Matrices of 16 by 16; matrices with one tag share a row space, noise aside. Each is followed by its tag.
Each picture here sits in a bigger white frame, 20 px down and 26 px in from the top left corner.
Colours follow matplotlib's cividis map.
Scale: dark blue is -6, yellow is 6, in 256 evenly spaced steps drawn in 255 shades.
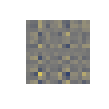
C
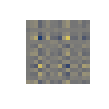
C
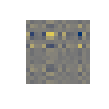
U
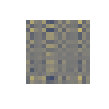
U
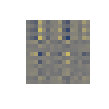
C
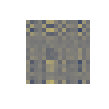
U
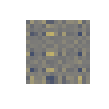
U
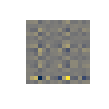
C
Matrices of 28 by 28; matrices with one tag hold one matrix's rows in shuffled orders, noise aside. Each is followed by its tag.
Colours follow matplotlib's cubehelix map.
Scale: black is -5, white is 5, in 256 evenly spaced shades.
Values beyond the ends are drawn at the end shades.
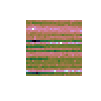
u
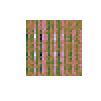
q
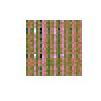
q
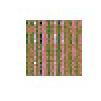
q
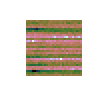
u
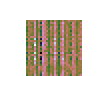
q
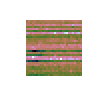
u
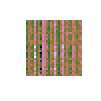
q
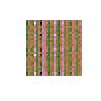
q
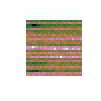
u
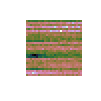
u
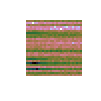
u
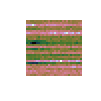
u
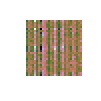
q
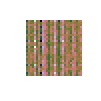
q
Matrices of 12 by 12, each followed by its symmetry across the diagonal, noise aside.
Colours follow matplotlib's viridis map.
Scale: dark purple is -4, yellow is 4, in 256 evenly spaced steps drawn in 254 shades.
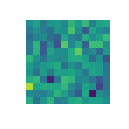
neither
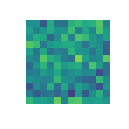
neither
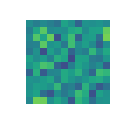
symmetric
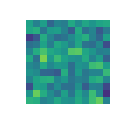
neither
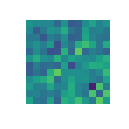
symmetric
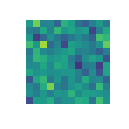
neither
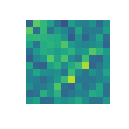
symmetric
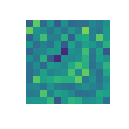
symmetric
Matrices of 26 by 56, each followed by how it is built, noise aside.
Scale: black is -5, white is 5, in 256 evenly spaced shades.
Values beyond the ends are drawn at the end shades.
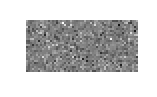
noise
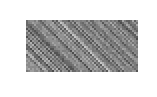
Toeplitz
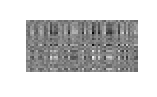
low rank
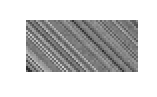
Toeplitz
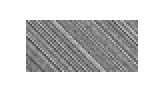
Toeplitz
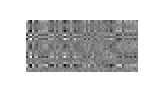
low rank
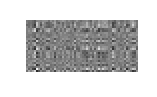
low rank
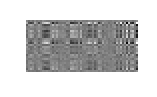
low rank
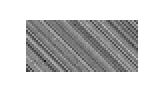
Toeplitz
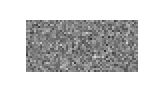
noise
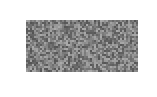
noise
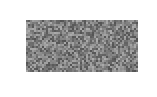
noise
